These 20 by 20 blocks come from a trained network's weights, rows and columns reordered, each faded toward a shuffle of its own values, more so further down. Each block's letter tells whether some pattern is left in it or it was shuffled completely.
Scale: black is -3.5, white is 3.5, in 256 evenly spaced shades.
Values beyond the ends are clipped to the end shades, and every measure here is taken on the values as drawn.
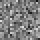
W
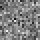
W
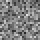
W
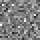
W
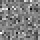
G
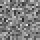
W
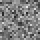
W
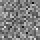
G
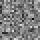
G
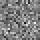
W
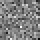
W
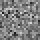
W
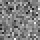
W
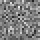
G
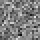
W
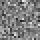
W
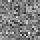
W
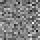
G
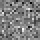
W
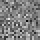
G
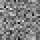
G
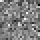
W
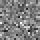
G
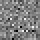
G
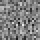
G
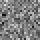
W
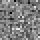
W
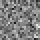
W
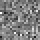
W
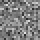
W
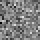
W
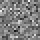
W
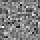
W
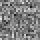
W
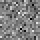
W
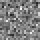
W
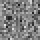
G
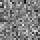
W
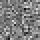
G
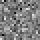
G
